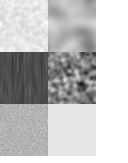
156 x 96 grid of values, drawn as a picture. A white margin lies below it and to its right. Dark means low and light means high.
The table splits into 3 rows of 2 panels. Panel 1,1: very high, blotchy, faint in contrast. Panel 1,2: high, smooth. Panel 2,1: low, streaked downward, faint in contrast. Panel 2,2: middling, blotchy, strong in contrast. Panel 3,1: high, fine-grained, faint in contrast. Panel 3,2: very high, flat.
